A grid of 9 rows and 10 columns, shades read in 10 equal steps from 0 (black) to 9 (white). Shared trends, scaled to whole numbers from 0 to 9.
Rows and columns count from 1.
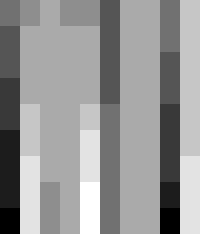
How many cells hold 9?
2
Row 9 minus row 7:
-1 0 -1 0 1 0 0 0 -2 0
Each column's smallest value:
0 5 5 5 5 3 6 6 0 7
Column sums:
17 61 52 53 64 32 54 54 21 66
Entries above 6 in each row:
1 1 1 1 3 3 3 3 3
